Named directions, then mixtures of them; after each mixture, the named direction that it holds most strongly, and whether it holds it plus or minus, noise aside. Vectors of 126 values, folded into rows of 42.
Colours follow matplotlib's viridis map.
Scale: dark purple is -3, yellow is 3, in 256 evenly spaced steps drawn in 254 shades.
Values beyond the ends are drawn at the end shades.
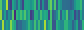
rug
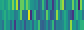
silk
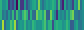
silk, minus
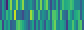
rug, minus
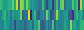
silk, plus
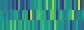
silk, minus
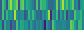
rug, minus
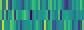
rug, plus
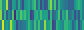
rug, plus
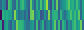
rug, minus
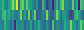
silk, plus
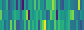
silk, minus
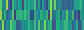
rug, plus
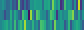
silk, minus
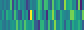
silk, minus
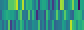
silk, plus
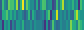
silk, plus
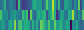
silk, minus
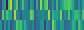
rug, minus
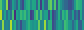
rug, plus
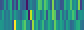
silk, minus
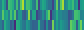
silk, plus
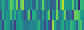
silk, plus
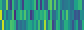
rug, plus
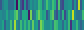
silk, minus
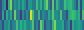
rug, minus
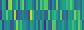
rug, minus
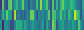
rug, minus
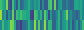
rug, plus
